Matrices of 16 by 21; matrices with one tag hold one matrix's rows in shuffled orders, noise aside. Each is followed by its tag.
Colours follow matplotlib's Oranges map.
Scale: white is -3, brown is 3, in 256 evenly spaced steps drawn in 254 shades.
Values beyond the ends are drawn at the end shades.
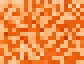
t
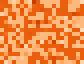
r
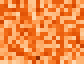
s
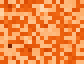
s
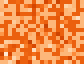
s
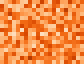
t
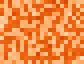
t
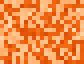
t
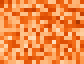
t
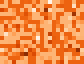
s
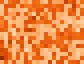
r
